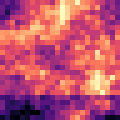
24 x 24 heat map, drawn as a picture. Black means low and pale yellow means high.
The ninth with the lowest average is the bottom left. The top middle is the ninth with the highest average. A horizontal seam about 80% of the way down splits the table, and the top part is higher. There are no regular stripes.
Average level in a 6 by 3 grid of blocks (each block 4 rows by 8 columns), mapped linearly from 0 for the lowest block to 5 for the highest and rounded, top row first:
2 5 3 / 4 4 3 / 4 3 4 / 3 3 4 / 2 3 4 / 0 2 2
